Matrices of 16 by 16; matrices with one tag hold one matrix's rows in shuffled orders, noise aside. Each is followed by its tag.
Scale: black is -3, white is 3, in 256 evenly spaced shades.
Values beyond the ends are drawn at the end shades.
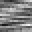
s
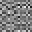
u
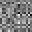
u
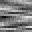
s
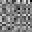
u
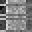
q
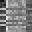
q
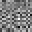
u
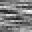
s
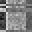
q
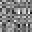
u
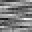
s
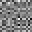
u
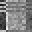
q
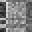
q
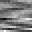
s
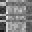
q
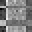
q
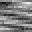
s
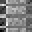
q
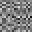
u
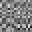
u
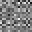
u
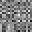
u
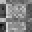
q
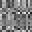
u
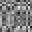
u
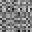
u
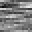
s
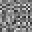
u
